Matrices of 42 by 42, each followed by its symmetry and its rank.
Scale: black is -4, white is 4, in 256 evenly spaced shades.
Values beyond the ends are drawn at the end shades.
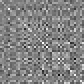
symmetric, rank five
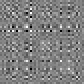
symmetric, rank three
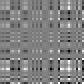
symmetric, rank one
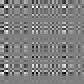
neither, rank one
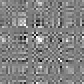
symmetric, rank three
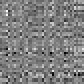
neither, rank three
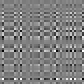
neither, rank one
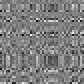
neither, rank three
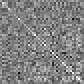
symmetric, rank five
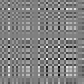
symmetric, rank one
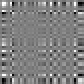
symmetric, rank one
